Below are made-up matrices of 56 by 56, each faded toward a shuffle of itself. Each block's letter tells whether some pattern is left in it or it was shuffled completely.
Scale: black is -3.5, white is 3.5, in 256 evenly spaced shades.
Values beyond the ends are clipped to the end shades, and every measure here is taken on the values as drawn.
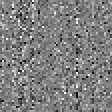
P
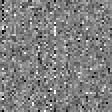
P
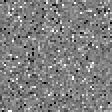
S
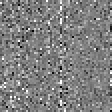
P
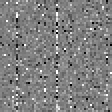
P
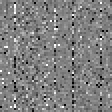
P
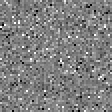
S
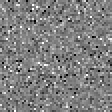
S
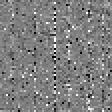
P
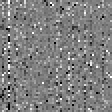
P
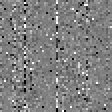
P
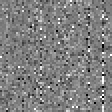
P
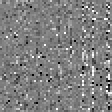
P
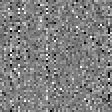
P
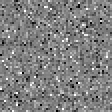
S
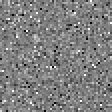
S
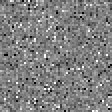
S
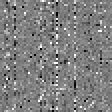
P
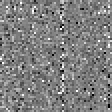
P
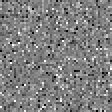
S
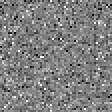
S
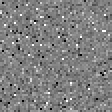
S
